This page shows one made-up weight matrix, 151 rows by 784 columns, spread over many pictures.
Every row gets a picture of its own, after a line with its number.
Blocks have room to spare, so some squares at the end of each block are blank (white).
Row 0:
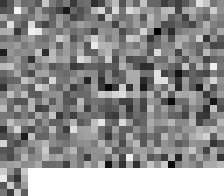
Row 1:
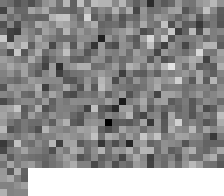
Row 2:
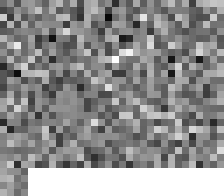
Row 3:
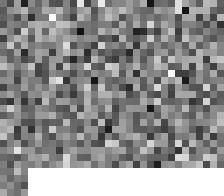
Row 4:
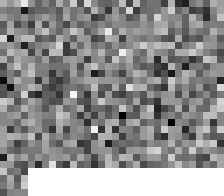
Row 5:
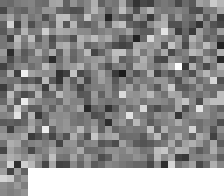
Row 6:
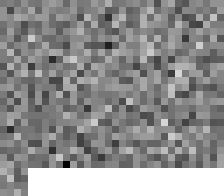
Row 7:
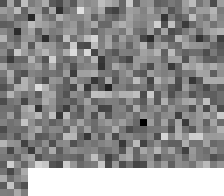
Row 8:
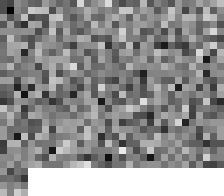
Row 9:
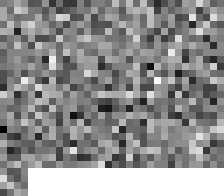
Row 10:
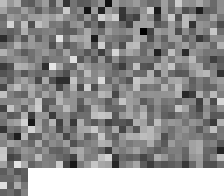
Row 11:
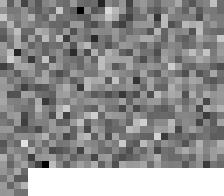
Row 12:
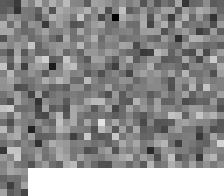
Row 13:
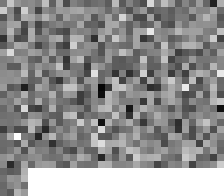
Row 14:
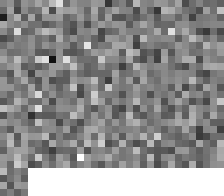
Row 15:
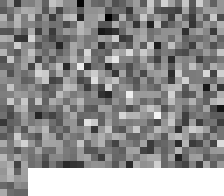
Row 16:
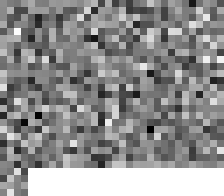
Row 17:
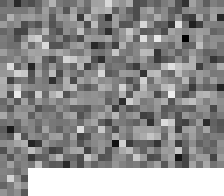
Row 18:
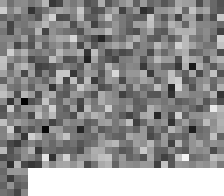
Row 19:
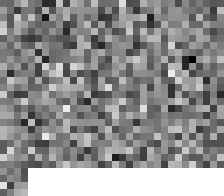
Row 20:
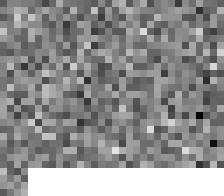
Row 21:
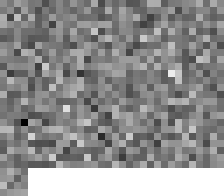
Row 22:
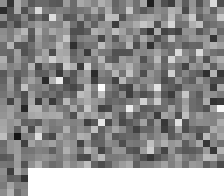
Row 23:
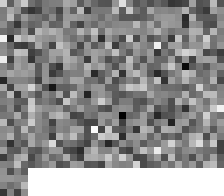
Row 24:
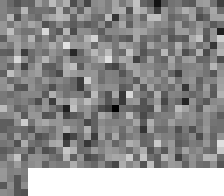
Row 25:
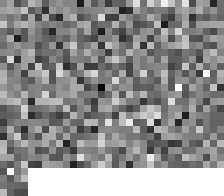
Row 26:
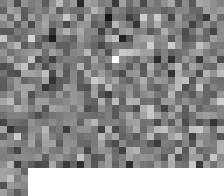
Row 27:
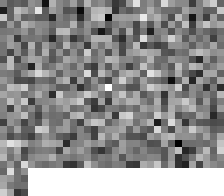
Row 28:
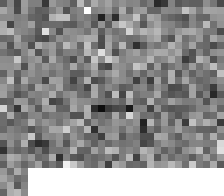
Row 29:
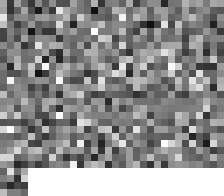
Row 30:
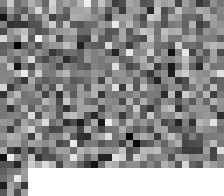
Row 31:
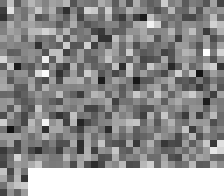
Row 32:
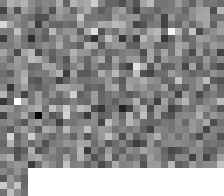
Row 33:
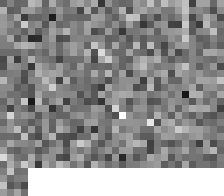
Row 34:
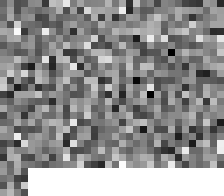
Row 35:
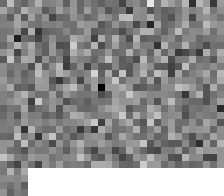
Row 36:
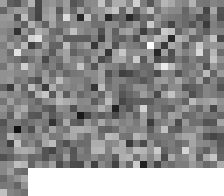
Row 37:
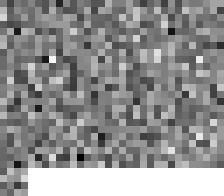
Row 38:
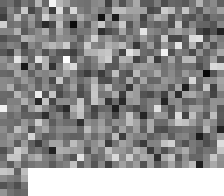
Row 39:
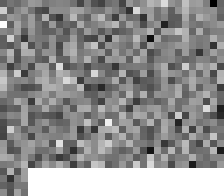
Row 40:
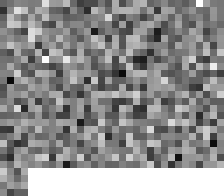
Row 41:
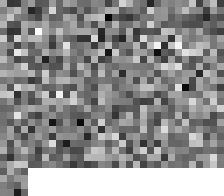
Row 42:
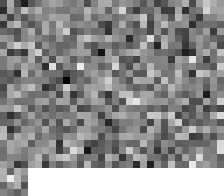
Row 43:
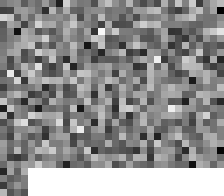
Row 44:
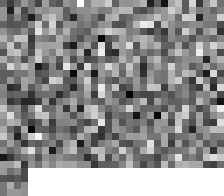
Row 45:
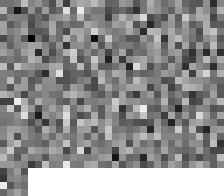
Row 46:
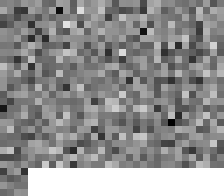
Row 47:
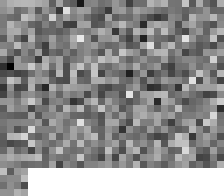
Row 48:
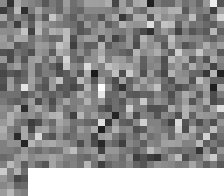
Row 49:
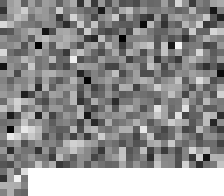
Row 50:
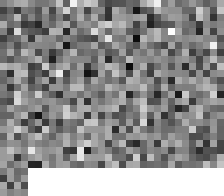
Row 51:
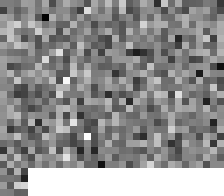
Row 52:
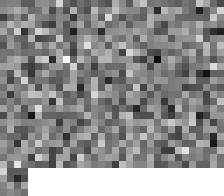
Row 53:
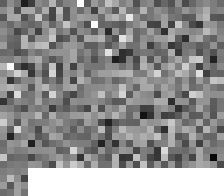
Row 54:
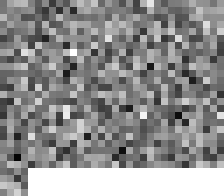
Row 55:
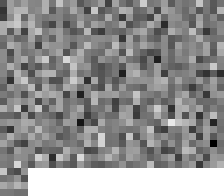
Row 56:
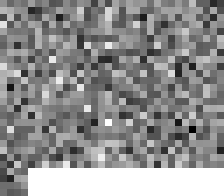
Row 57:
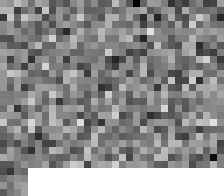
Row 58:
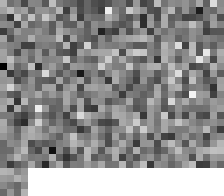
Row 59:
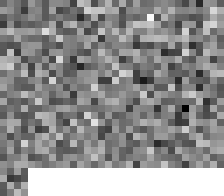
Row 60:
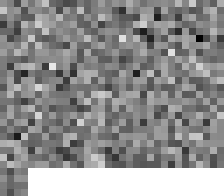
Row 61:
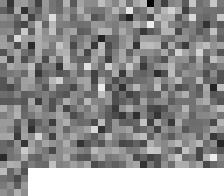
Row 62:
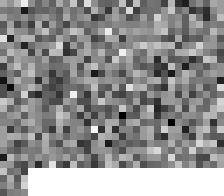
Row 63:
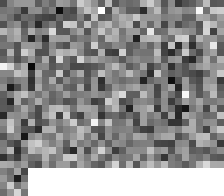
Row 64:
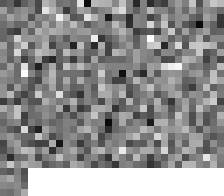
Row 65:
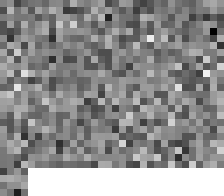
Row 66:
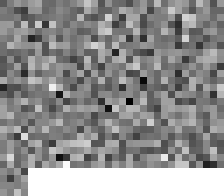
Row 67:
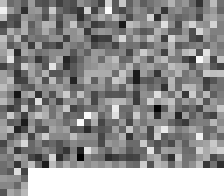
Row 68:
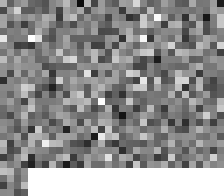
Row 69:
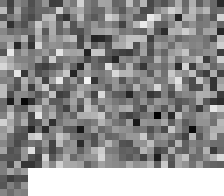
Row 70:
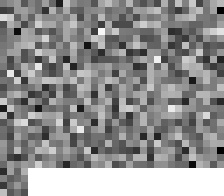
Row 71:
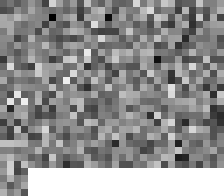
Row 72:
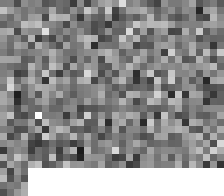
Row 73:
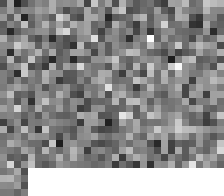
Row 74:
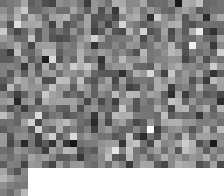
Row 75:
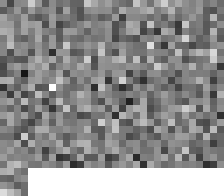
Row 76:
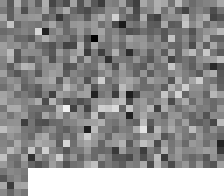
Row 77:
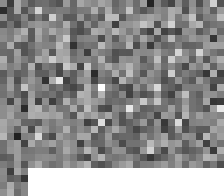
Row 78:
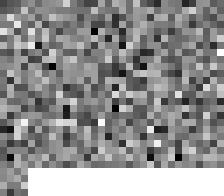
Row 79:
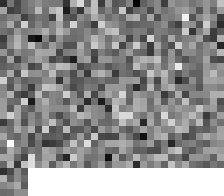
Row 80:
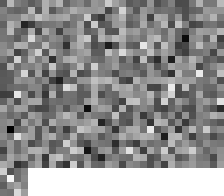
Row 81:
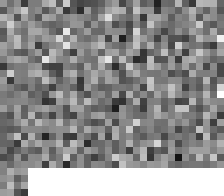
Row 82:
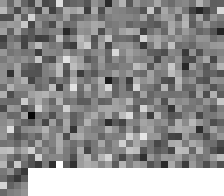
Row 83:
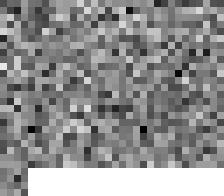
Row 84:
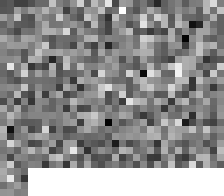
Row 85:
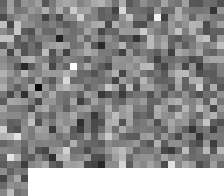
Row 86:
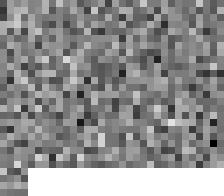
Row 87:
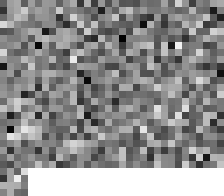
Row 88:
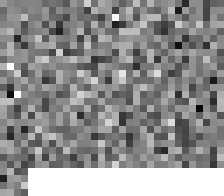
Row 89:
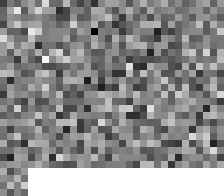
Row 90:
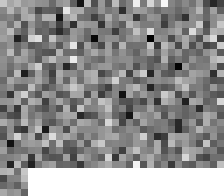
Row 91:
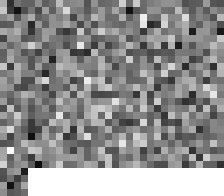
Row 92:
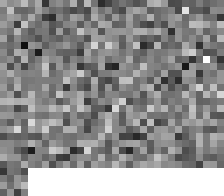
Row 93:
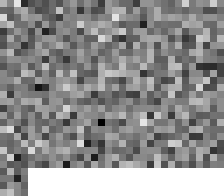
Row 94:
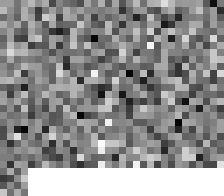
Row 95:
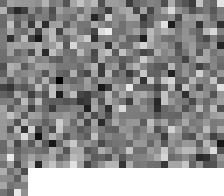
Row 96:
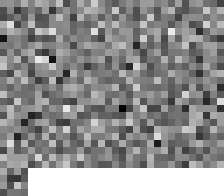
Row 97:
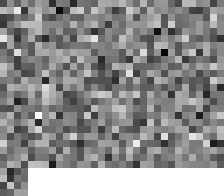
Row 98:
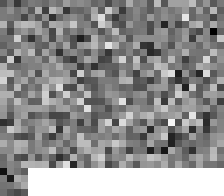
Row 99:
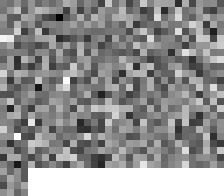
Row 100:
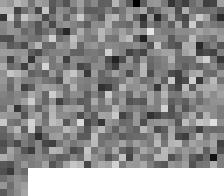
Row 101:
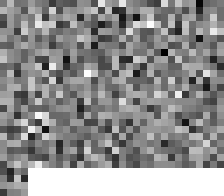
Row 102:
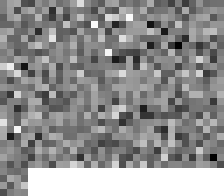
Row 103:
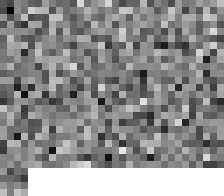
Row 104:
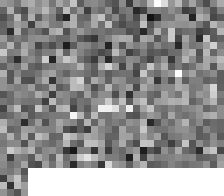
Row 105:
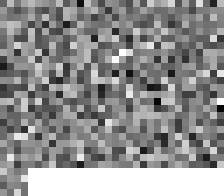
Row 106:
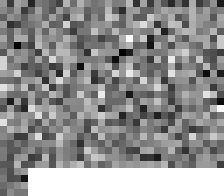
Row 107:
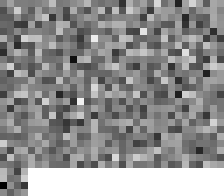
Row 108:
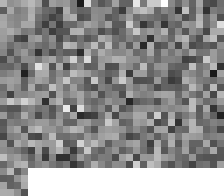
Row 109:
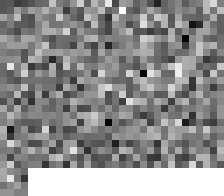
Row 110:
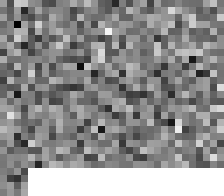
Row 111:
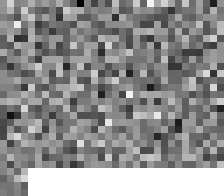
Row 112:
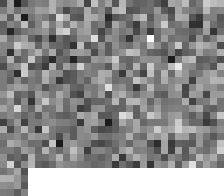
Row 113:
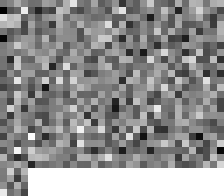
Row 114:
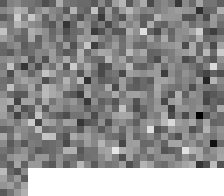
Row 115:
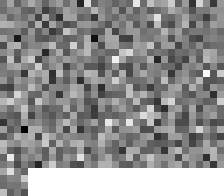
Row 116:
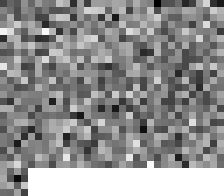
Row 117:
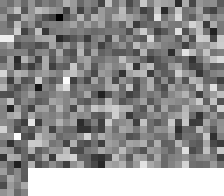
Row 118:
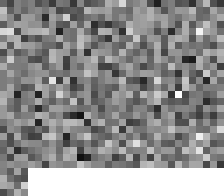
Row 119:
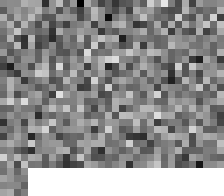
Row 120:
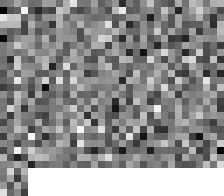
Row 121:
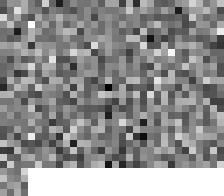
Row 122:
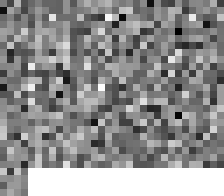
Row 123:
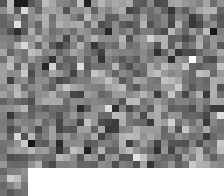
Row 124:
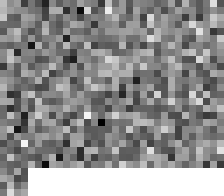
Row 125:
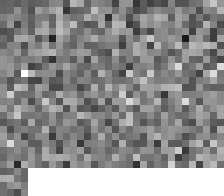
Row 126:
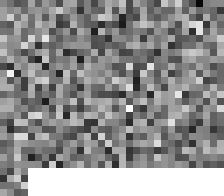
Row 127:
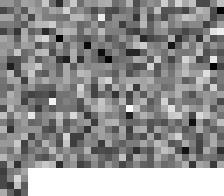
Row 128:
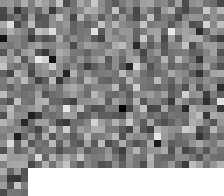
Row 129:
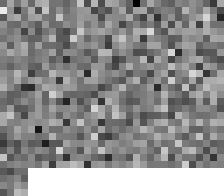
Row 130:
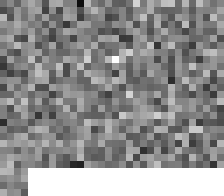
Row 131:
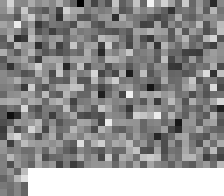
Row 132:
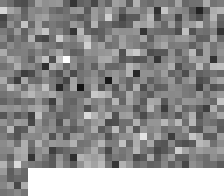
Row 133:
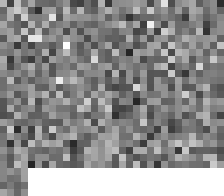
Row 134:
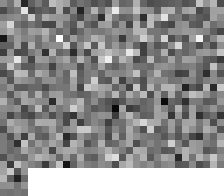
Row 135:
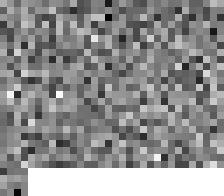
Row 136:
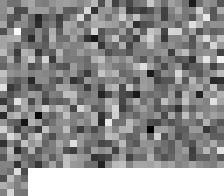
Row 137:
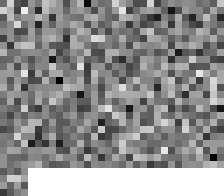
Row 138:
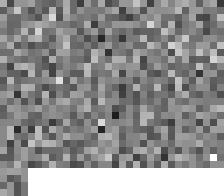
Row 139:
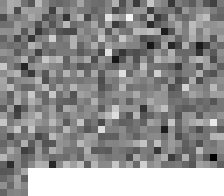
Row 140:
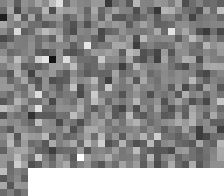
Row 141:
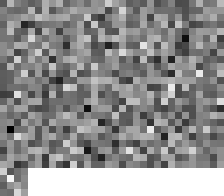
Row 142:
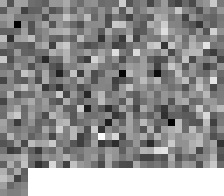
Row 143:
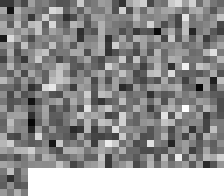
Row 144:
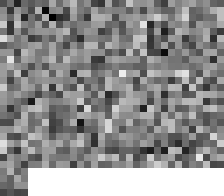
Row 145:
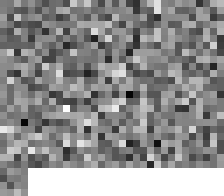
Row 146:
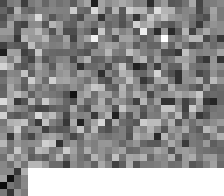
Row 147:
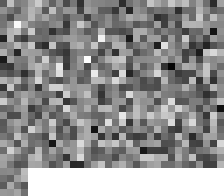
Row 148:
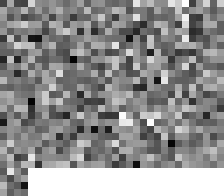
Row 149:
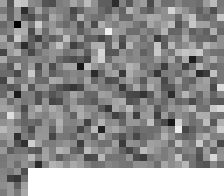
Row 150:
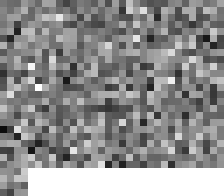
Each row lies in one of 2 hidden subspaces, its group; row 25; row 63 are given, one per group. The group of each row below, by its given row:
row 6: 25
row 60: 63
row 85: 63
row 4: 25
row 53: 25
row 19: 63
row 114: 63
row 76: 63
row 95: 25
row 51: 63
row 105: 25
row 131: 25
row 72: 63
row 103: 25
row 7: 63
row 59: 63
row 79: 25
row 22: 25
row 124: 63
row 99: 63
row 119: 25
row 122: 25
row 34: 63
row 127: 63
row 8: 25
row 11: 63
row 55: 63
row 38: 63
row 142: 25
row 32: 63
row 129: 25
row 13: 25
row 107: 63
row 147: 25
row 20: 63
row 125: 25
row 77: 25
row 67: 63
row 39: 25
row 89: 63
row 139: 25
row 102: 25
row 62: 25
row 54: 63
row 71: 25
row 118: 63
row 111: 25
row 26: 25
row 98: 25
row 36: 25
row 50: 63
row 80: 25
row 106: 25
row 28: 63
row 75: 25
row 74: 63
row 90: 25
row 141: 25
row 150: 63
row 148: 25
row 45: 63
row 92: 25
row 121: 63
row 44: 25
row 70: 63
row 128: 63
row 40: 63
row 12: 63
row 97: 63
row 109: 25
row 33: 25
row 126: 63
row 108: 25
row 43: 63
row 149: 25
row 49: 63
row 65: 25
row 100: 25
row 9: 63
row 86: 63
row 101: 63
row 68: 25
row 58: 63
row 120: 63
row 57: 25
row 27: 25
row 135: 25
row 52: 63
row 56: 25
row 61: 25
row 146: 63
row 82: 63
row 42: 25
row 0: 63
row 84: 25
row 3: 25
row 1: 25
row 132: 63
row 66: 25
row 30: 63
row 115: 25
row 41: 25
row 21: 63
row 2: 25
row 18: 25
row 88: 25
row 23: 25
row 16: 63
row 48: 25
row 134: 63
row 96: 63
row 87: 63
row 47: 25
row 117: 63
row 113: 63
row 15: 25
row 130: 25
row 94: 25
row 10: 63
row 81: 63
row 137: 25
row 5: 25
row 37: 63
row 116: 63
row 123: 25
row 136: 63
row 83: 63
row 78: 63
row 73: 25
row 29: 63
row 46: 63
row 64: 25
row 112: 25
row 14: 63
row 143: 25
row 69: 25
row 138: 25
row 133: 25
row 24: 63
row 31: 63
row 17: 25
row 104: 63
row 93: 63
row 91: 63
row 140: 63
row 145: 63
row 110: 25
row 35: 25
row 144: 25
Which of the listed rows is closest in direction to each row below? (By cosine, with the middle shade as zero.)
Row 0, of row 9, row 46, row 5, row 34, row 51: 9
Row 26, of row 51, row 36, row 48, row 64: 36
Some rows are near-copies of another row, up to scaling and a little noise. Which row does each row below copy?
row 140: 14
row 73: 112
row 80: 141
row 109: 84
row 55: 86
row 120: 113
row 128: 96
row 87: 49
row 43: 70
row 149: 110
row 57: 100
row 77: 22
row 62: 4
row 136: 16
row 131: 111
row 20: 114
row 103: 8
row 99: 117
